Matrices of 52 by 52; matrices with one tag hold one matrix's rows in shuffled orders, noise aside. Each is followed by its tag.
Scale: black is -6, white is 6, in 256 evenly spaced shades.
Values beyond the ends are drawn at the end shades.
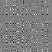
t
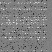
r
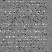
r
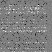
r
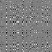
t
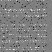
r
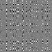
t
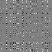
t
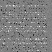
r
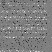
r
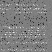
r
